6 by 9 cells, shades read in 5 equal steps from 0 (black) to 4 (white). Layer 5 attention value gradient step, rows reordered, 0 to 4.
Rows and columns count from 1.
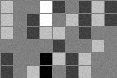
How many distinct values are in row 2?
4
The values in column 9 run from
1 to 2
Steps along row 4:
same same same down up same up down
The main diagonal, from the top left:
3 2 1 2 3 1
